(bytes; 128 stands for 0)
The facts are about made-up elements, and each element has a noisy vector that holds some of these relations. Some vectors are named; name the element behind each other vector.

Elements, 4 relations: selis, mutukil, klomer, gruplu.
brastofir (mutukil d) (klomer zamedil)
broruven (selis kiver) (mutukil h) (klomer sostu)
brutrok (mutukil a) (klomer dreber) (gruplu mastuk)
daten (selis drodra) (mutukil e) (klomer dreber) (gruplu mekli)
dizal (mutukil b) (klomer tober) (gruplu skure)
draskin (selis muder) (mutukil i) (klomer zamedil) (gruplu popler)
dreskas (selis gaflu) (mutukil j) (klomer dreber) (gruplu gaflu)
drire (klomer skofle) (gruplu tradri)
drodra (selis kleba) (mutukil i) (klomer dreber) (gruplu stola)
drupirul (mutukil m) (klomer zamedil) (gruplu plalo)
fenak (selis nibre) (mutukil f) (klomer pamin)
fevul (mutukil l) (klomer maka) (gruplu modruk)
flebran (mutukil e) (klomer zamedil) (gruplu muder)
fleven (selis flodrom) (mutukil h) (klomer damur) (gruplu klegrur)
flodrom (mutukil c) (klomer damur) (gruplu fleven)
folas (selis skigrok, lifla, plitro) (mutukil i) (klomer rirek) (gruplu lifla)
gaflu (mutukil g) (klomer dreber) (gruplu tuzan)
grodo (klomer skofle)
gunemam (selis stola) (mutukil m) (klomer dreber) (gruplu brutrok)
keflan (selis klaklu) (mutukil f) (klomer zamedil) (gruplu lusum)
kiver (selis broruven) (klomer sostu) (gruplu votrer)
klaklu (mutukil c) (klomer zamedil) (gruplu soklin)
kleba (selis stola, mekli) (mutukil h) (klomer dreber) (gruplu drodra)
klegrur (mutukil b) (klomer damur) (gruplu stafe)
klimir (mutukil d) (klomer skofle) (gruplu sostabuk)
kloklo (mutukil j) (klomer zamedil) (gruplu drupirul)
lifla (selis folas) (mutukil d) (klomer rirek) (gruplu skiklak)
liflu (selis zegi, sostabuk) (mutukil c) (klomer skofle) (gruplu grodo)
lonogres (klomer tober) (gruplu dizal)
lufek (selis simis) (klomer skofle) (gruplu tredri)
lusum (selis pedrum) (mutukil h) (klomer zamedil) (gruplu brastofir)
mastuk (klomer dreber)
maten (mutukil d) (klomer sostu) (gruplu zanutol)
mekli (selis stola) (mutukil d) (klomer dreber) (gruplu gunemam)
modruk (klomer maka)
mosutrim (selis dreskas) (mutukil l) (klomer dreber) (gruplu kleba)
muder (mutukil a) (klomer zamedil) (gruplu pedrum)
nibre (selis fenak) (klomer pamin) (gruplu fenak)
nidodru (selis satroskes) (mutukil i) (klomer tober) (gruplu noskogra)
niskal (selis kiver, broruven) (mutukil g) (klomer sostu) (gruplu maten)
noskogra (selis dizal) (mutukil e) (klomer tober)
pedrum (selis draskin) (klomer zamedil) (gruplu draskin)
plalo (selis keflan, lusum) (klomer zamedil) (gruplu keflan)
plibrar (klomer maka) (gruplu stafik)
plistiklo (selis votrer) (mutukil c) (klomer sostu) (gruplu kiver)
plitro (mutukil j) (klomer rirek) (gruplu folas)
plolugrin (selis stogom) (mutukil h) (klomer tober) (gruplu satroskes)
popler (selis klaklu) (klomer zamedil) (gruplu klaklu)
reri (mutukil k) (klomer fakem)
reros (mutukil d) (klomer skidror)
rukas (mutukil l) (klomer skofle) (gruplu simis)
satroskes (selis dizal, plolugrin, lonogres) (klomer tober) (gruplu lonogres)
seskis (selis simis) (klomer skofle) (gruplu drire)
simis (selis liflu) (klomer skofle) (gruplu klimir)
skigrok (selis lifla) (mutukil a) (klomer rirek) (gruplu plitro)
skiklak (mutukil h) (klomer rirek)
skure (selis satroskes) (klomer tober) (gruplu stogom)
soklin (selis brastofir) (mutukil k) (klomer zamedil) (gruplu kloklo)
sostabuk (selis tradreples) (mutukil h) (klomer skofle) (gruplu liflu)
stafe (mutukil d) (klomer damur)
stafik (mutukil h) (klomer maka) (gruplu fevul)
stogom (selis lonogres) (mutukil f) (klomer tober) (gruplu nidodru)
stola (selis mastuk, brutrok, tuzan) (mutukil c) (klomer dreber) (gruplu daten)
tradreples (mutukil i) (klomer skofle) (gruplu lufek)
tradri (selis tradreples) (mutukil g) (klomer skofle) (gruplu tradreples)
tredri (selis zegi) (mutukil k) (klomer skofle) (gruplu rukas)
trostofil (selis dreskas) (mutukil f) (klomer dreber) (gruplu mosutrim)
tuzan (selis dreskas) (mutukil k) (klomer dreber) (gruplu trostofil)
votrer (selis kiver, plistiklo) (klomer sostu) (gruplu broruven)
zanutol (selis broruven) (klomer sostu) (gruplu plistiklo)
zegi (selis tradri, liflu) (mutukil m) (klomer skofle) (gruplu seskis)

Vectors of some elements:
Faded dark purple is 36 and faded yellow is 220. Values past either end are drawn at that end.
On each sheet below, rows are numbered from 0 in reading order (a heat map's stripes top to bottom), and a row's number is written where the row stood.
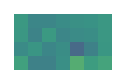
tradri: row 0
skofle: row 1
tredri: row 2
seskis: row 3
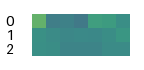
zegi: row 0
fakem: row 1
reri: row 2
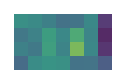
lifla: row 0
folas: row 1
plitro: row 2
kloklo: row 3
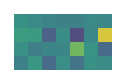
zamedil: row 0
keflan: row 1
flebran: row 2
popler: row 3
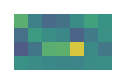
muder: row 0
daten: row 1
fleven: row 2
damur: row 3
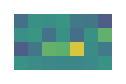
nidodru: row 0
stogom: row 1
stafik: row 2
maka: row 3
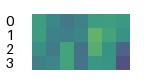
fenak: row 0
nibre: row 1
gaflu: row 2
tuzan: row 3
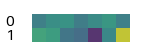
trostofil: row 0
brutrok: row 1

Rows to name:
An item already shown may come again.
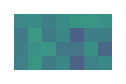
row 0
modruk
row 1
soklin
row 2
mosutrim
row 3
soklin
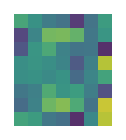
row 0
brastofir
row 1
broruven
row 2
drodra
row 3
mastuk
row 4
tredri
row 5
tradreples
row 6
sostabuk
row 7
brutrok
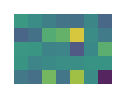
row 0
reros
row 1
plolugrin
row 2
rukas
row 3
tradri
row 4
dreskas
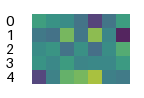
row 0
klimir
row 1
dreskas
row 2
stogom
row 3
skofle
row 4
skiklak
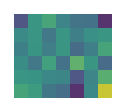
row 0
drodra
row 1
skure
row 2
noskogra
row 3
gaflu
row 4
rukas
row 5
brutrok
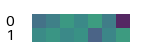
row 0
draskin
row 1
tredri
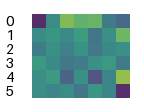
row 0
kleba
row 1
lufek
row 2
klaklu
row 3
fevul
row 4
plalo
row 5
klegrur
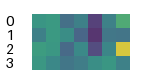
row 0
drupirul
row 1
mekli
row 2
keflan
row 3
fevul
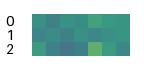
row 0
drire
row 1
kiver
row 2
niskal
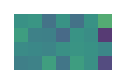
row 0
stogom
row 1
maten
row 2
plistiklo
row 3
tuzan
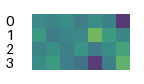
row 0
dizal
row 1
flodrom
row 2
votrer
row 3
gunemam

